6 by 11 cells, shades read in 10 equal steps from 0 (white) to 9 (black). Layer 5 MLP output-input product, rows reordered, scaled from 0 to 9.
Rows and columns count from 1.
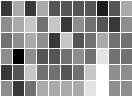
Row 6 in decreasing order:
7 5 4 4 4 3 3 3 3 1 0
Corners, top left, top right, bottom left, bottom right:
7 3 4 4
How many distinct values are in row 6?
6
